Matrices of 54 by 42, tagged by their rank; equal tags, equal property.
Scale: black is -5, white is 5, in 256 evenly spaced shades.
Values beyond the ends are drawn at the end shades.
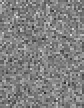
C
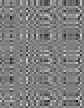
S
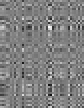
S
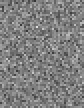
C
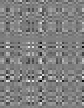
S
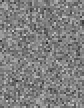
C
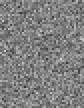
C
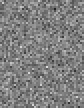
C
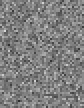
C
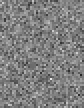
C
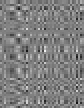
S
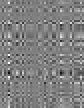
S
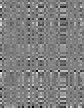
S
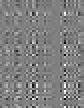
S
